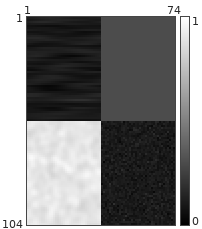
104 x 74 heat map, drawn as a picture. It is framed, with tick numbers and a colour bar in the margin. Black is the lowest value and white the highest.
It is made of 2 by 2 panels. Panel 1,1: very low, streaked across, faint in contrast. Panel 1,2: low, flat. Panel 2,1: very high, blotchy, faint in contrast. Panel 2,2: very low, fine-grained, faint in contrast.
